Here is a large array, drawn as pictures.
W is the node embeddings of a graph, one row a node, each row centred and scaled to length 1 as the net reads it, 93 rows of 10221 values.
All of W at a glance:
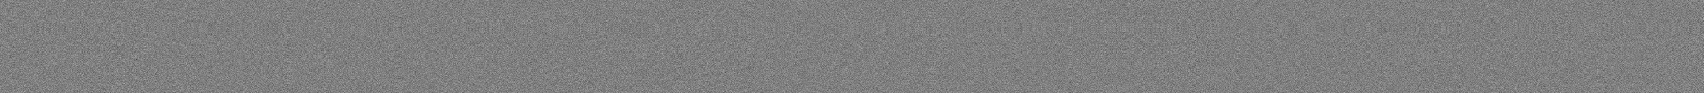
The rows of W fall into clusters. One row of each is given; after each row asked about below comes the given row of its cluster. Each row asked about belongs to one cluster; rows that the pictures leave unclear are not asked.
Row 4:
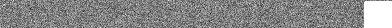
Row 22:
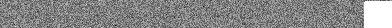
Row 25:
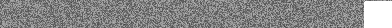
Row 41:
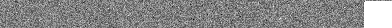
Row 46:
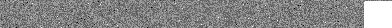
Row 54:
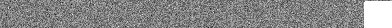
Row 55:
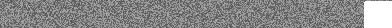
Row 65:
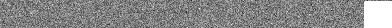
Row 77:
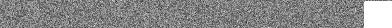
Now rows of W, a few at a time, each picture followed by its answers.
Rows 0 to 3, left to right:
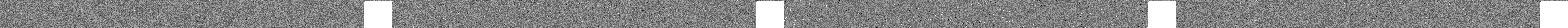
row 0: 46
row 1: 22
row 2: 25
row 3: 54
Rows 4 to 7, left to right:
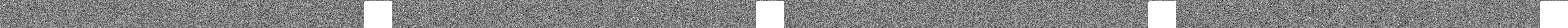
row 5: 46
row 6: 54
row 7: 46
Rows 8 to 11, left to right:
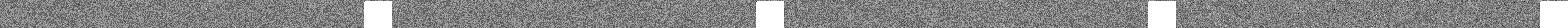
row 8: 55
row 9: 41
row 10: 65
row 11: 41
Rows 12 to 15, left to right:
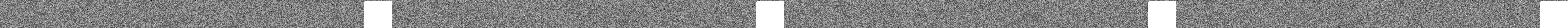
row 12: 22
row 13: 77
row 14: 41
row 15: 22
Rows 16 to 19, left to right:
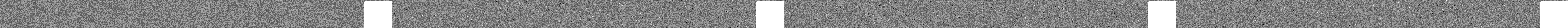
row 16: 4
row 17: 54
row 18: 46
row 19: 22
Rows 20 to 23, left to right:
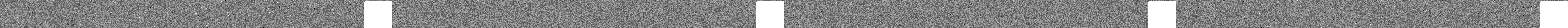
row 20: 55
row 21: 55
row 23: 77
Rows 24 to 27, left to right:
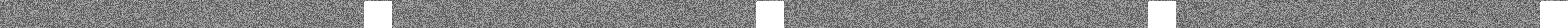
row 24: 65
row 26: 65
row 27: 54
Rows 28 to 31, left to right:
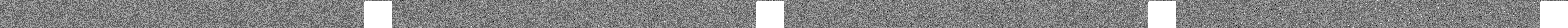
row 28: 77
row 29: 65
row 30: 77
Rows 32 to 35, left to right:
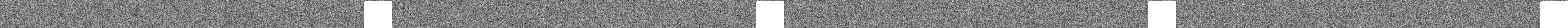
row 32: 46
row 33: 65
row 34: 25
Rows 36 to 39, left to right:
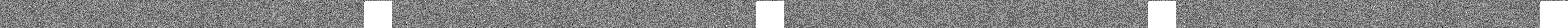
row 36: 41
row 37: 22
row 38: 46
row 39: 4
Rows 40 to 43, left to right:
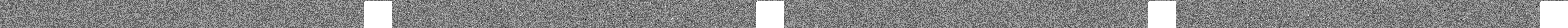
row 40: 65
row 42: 25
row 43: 77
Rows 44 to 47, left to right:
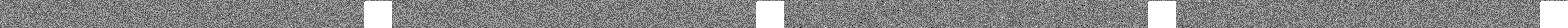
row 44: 55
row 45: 55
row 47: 54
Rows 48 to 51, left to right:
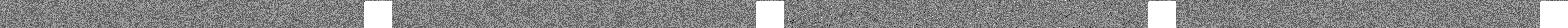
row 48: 41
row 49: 46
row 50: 4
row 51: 65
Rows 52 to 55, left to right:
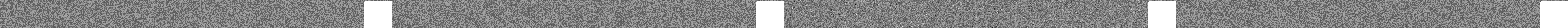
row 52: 65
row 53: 46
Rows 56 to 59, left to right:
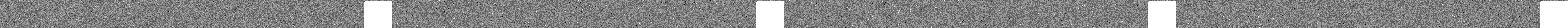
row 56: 54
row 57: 55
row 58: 46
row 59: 22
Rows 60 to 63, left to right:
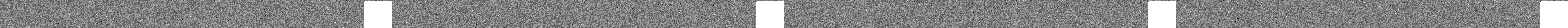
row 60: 65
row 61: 22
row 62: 54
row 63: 55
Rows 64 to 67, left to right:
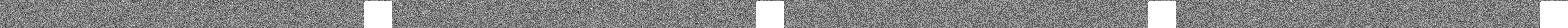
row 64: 54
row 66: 25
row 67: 54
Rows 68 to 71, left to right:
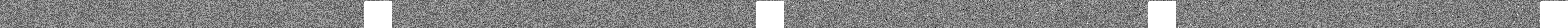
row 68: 4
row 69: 22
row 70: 77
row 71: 22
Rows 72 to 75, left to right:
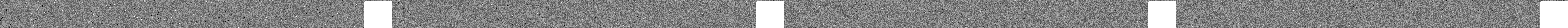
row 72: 25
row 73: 65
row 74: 41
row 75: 22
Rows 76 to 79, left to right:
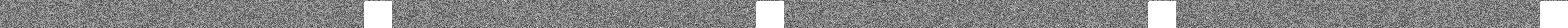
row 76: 54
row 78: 54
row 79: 46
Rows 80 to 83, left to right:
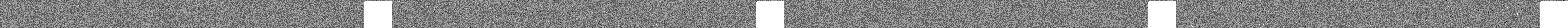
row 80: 22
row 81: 41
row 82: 4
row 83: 22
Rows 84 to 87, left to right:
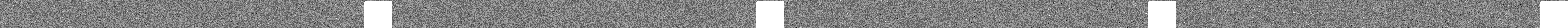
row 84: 55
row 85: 25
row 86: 65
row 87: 4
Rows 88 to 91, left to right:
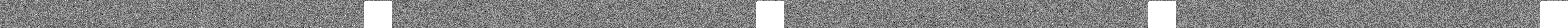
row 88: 65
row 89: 55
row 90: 77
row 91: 25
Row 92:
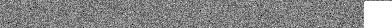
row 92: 4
